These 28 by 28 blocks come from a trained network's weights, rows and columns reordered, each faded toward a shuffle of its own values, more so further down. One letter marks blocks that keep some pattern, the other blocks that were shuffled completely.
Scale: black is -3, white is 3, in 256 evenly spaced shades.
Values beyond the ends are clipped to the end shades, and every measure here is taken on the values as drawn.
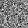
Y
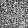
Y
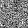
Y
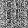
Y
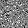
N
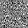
Y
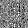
Y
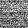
Y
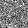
N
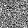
N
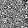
Y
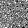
N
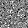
N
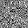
Y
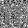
Y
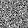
N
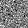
N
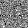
Y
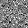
Y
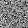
N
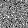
N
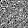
Y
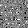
Y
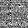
Y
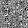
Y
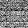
Y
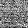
Y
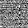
Y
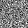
N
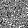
N
